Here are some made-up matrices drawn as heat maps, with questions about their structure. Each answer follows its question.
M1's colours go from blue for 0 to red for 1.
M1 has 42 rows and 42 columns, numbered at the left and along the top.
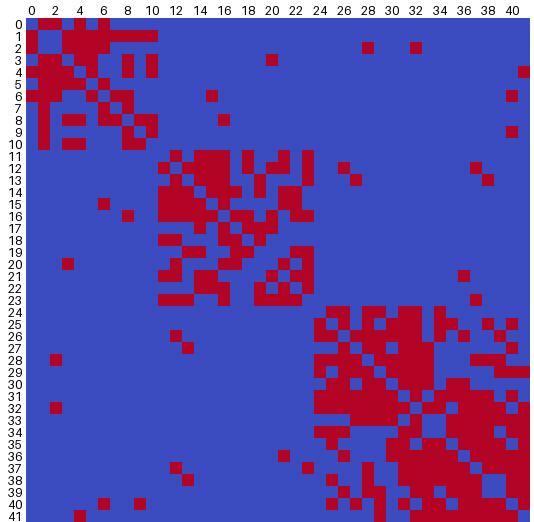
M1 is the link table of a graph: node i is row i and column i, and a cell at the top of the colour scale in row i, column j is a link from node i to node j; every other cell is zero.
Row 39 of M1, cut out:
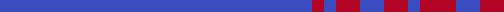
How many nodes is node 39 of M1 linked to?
10
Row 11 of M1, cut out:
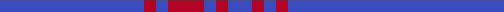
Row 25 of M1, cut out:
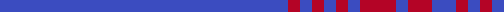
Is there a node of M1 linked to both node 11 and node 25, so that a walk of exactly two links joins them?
no
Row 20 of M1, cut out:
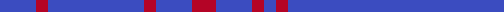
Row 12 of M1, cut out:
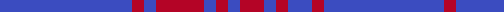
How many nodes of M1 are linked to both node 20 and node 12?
3
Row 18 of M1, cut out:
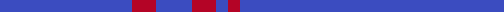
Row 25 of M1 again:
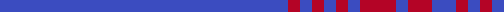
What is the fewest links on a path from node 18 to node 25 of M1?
3
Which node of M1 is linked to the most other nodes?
node 32
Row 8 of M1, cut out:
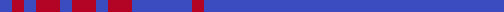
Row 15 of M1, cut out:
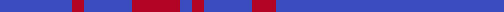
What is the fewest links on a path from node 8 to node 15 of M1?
2
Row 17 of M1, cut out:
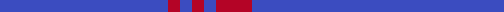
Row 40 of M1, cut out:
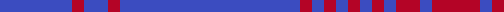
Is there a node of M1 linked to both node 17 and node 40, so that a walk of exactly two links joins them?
no
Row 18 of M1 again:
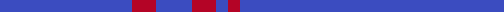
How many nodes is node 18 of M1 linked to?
5
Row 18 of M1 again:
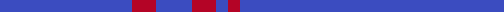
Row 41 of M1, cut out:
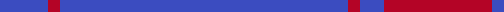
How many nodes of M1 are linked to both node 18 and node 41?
0
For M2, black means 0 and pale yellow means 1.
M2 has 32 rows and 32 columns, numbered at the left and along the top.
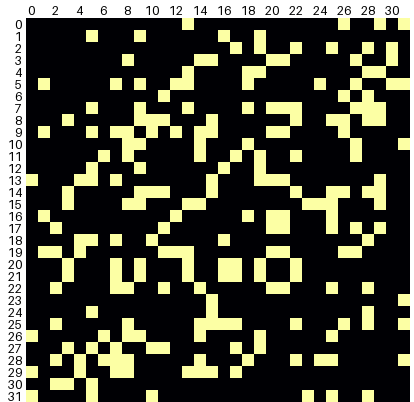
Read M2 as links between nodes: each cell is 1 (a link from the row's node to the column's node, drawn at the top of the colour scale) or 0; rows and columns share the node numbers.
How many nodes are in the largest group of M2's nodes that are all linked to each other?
4
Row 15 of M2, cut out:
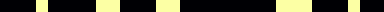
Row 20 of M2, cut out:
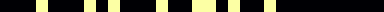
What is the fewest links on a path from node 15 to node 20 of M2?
2
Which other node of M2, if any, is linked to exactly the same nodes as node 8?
node 14
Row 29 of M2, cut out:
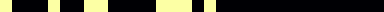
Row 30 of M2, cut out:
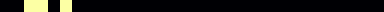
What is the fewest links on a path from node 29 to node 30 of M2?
3
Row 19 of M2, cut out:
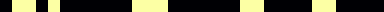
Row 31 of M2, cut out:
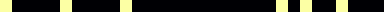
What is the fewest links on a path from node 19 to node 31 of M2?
3
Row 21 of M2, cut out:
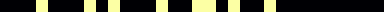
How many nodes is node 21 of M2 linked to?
8
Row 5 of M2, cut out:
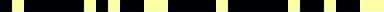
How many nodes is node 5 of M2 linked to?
10
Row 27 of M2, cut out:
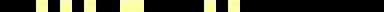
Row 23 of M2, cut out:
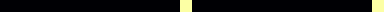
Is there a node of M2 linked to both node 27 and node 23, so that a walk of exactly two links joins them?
no
